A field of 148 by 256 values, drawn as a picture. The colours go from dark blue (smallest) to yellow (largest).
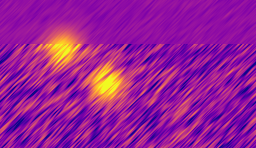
Two bumps rise from the field. The top part is calmer, up to a seam about 30% of the way down. No row or column stands out. Most values sit low, with a long tail of high ones. The centre is the ninth with the highest average.
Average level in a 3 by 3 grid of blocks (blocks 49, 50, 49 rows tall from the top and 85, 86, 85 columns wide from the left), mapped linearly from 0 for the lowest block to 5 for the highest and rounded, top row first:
3 0 0 | 3 5 0 | 0 1 0
